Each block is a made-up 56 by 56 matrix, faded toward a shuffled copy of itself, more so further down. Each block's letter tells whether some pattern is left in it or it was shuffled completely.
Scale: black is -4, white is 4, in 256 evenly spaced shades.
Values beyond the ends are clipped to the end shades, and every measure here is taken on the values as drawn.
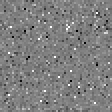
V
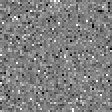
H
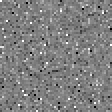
V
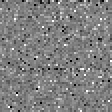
H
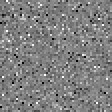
V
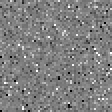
V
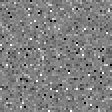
H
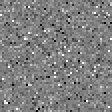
V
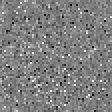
H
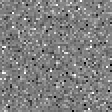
V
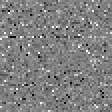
H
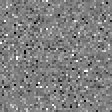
H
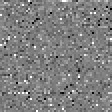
H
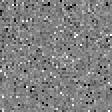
H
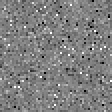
V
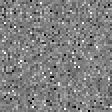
H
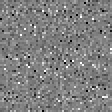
H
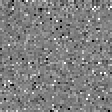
H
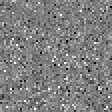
H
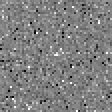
V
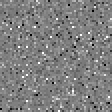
V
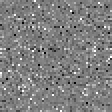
H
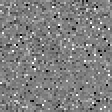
H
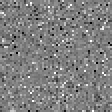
H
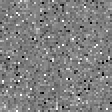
V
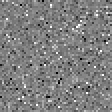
V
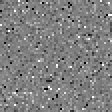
V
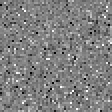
V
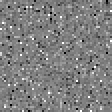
V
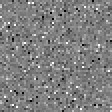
V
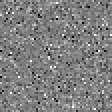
V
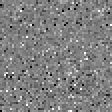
V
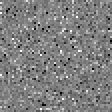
V
